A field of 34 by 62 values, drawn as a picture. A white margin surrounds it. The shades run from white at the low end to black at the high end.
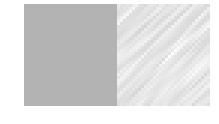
The table splits into one row of 2 panels. Panel 1,1: low, flat. Panel 1,2: very low, slanting up to the right, faint in contrast.
